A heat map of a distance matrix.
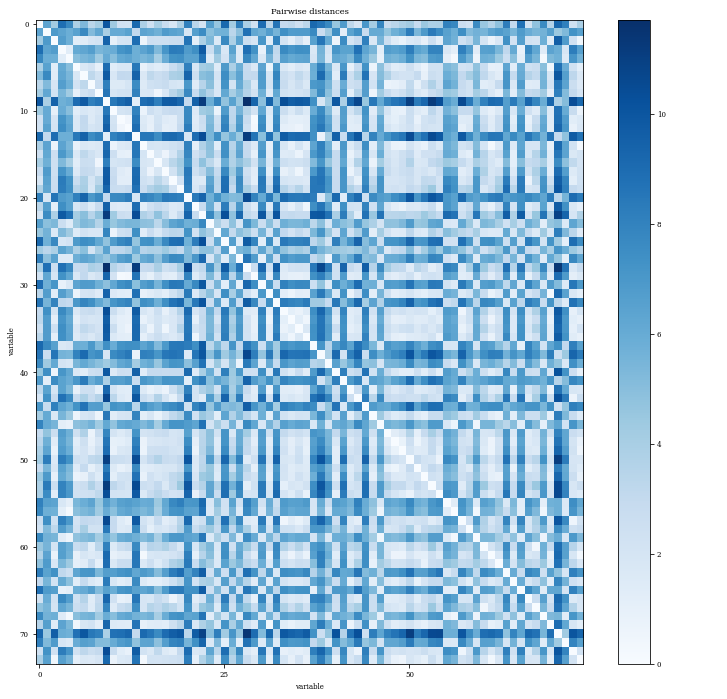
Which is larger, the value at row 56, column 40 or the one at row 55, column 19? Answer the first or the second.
the second
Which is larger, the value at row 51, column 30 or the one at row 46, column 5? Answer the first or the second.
the first
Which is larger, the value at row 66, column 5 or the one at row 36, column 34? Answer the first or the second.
the first
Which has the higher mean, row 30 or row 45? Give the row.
30
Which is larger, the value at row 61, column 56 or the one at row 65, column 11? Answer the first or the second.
the second
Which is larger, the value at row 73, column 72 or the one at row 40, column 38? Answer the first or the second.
the second
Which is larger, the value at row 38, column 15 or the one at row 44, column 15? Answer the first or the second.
the first
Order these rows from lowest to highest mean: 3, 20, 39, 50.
50, 39, 3, 20
